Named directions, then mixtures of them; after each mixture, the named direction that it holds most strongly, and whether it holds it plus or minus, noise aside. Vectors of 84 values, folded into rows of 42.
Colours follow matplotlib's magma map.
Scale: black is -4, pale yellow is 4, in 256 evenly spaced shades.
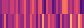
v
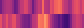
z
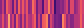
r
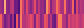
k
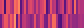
k, minus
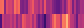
z, minus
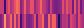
k, minus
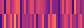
k, minus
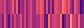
r, minus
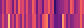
r, plus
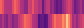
z, minus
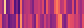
k, plus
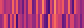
r, minus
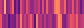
k, plus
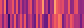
r, minus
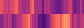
z, minus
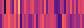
k, minus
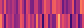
v, minus
